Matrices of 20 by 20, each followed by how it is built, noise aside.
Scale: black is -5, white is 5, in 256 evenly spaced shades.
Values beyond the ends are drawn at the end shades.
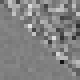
upper triangular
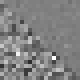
lower triangular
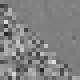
lower triangular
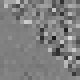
upper triangular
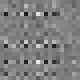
low rank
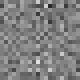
low rank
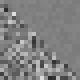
lower triangular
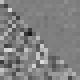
lower triangular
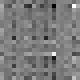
low rank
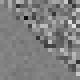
upper triangular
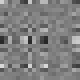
low rank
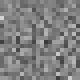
low rank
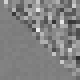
upper triangular
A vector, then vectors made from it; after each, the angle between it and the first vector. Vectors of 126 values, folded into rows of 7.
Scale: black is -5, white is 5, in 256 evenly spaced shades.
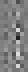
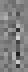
nearly opposite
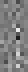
nearly parallel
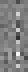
nearly parallel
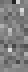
orthogonal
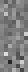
partly opposed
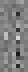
nearly opposite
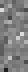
orthogonal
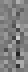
nearly opposite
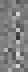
nearly parallel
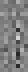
nearly opposite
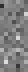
partly opposed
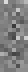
partly opposed
